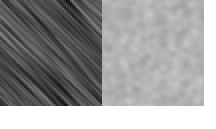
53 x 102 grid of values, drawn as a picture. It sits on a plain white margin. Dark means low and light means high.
It is made of 1 by 2 panels. Panel 1,1: low, slanting down to the right. Panel 1,2: high, blotchy, faint in contrast.
